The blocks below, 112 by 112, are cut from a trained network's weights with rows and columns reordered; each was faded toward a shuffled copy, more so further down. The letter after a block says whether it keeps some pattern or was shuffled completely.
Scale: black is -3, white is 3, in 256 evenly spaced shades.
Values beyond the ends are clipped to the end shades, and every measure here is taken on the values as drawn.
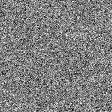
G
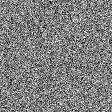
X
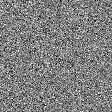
X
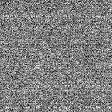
G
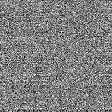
G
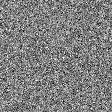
G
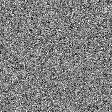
X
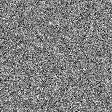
X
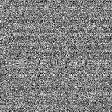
G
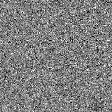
G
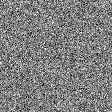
G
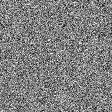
X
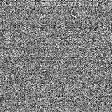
G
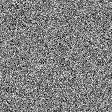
X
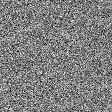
X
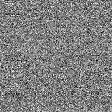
G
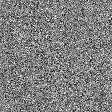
X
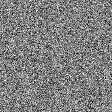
X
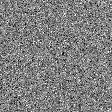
X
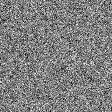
X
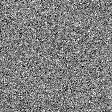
X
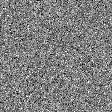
X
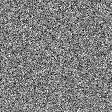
X
